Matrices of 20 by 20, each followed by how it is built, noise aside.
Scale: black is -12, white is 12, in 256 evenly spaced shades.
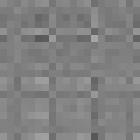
low rank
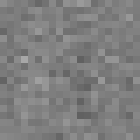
low rank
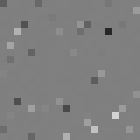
sparse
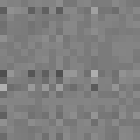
low rank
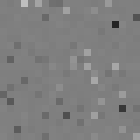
sparse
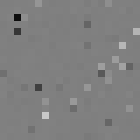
sparse
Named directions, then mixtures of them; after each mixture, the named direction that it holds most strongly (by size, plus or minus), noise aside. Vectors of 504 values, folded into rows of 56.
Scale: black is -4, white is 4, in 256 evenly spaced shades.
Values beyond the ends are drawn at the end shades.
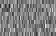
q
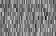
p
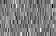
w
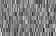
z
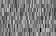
q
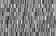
p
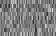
p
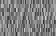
p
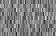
p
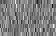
w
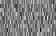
p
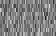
p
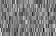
z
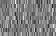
w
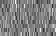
w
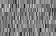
q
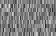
q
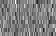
z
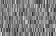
z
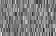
z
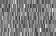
q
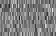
q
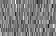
z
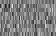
q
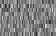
q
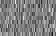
z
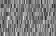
p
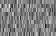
q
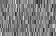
z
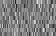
z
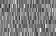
q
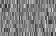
q
